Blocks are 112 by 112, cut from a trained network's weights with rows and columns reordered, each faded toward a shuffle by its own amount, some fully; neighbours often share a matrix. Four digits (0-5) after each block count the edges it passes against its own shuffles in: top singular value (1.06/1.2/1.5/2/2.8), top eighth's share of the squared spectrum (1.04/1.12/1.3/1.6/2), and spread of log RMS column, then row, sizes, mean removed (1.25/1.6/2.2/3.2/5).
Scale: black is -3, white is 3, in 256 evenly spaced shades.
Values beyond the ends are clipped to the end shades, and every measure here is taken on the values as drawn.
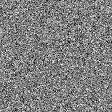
2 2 0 0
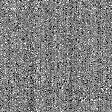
3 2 0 2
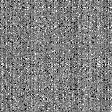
4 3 0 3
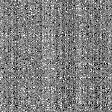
4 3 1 3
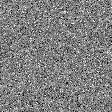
0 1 0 0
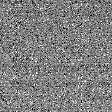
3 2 2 0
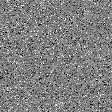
0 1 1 0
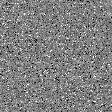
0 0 1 0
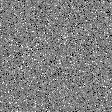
0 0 0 0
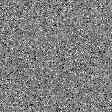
0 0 0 0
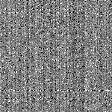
4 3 1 2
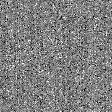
2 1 0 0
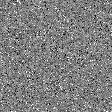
0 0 0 0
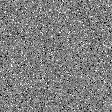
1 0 0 0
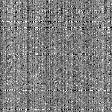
4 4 1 3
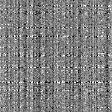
5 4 2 4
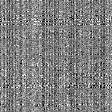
5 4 2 4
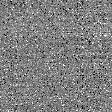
2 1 2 0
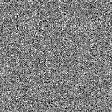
3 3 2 1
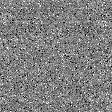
1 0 0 0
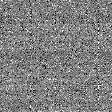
2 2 2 0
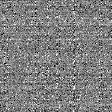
3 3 3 0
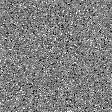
1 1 0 0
